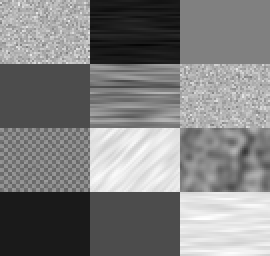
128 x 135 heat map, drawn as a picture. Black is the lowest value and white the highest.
The table splits into 4 rows of 3 panels. Panel 1,1: high, fine-grained. Panel 1,2: very low, streaked across, faint in contrast. Panel 1,3: middling, flat. Panel 2,1: low, flat. Panel 2,2: middling, streaked across. Panel 2,3: high, fine-grained. Panel 3,1: middling, checkered. Panel 3,2: very high, slanting up to the right, faint in contrast. Panel 3,3: middling, blotchy. Panel 4,1: very low, flat. Panel 4,2: low, flat. Panel 4,3: very high, streaked across, faint in contrast.
